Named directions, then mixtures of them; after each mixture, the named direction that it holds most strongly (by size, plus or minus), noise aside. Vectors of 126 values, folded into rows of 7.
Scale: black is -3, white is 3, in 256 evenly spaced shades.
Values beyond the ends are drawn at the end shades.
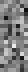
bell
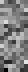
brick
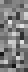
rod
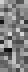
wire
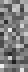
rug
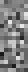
rod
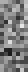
rug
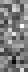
rug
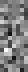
bell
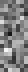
wire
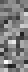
brick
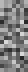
wire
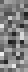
rod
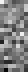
brick
